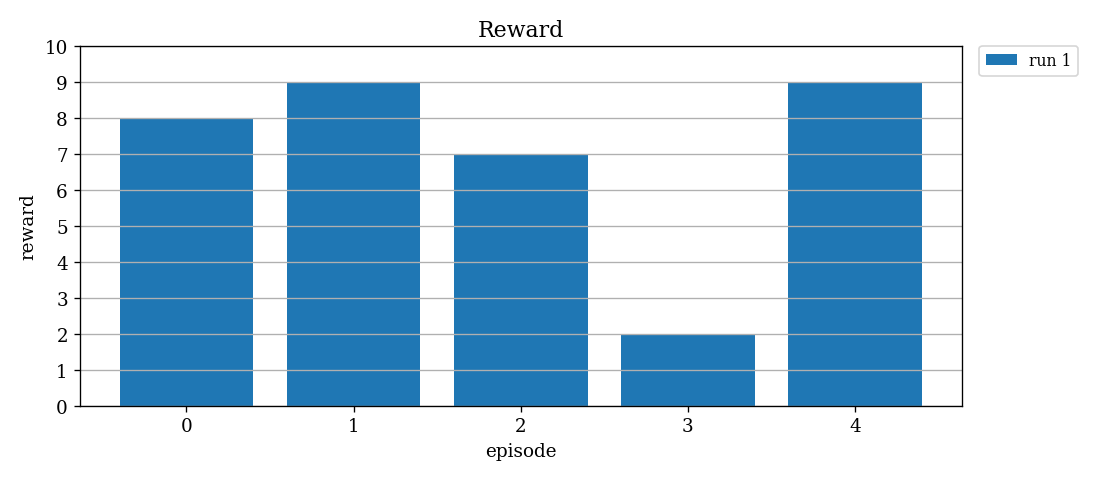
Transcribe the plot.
Title: Reward
x-axis: episode, ticks 0 1 2 3 4
y-axis: reward, ticks 0 1 2 3 4 5 6 7 8 9 10
Legend: run 1
Values:
run 1: 8 9 7 2 9
